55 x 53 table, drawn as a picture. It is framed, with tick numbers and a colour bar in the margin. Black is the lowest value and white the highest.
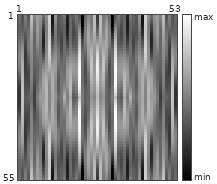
Average level on the scale: 50%. Mirror symmetry: left to right and top to bottom. Slope: none. Grain: streaks running down.
